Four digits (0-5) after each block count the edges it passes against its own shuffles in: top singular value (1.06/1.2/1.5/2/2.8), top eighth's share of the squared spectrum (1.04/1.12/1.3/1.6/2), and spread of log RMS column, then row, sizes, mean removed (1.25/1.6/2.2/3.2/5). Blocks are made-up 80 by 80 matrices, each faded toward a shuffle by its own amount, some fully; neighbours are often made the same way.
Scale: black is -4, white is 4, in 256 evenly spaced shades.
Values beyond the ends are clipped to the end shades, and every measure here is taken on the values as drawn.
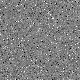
0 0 0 0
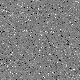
0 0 0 0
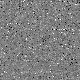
1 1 0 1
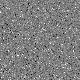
0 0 0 0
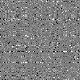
4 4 2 3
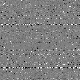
4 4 1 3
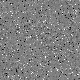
1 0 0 0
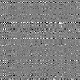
5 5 2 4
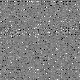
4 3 1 2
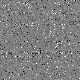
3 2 0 1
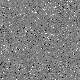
2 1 0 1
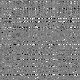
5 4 2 3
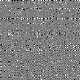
4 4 2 3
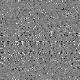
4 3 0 2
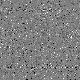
3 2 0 1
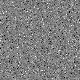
0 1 0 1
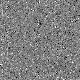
0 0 1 0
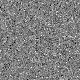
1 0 0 0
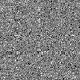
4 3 1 2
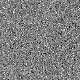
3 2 1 1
